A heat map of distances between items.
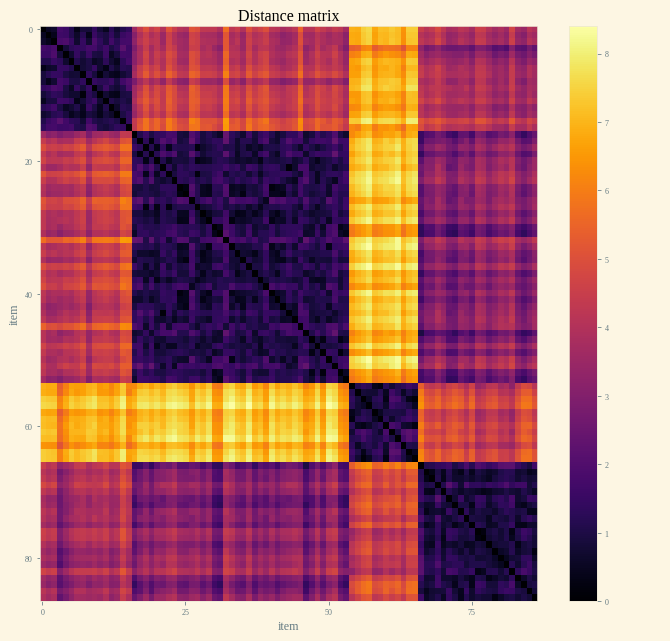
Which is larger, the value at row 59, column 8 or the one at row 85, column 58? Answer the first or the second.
the first
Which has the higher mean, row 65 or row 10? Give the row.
65
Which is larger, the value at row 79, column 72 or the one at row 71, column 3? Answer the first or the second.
the second
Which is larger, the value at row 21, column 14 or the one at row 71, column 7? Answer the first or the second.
the first
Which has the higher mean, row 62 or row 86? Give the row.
62
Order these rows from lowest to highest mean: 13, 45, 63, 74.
74, 45, 13, 63
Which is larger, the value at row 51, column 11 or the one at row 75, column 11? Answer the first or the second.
the first
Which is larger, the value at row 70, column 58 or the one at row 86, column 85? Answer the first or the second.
the first
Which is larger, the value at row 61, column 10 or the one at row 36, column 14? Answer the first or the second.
the first
